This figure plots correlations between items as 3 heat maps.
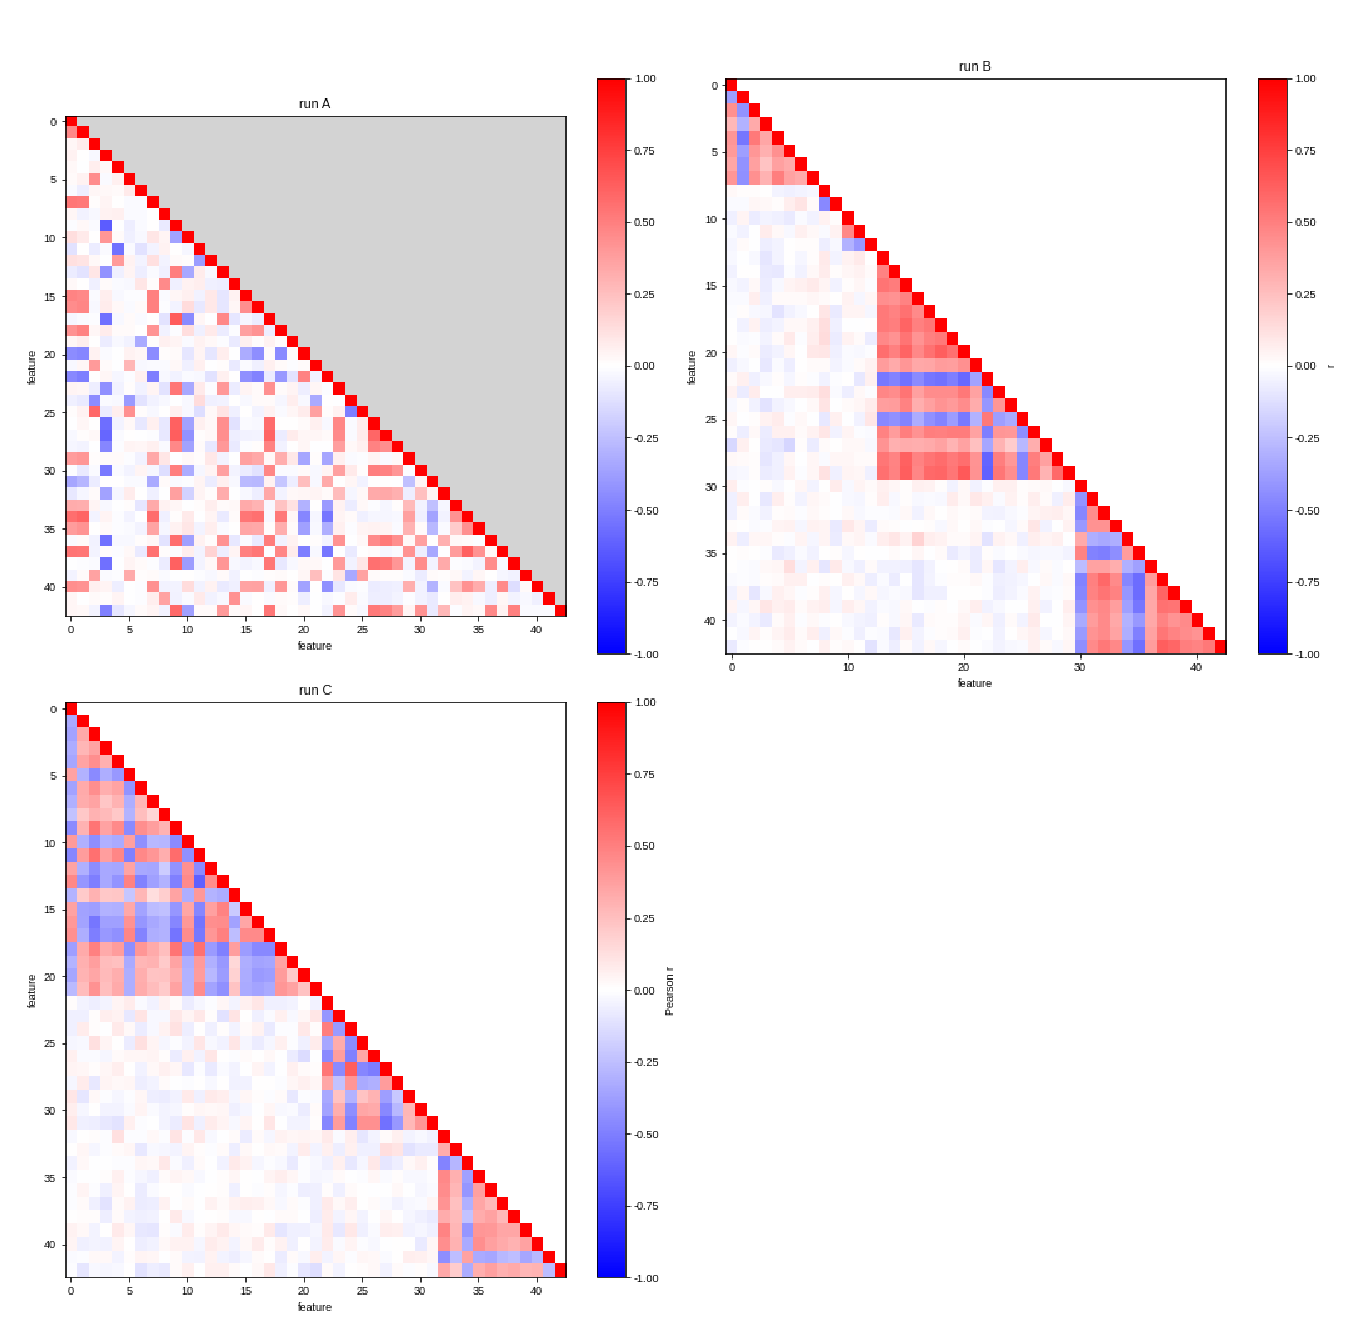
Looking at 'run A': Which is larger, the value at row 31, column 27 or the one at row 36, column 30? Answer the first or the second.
the second
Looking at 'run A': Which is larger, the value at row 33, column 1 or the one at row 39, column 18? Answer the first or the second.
the first
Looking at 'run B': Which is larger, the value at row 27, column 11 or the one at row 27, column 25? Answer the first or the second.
the first
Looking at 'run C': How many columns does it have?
43
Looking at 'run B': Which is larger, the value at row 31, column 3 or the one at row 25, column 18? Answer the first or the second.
the first
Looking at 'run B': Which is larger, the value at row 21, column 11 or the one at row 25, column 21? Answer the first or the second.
the first
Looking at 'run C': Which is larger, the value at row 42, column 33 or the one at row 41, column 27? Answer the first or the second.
the first
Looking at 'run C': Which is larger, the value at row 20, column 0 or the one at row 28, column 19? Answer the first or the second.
the second
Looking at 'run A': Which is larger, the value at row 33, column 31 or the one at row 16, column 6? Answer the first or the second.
the second
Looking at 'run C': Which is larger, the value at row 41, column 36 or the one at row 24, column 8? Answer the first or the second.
the second
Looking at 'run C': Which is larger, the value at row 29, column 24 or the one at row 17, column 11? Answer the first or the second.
the first
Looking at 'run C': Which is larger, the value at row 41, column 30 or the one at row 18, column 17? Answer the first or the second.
the first
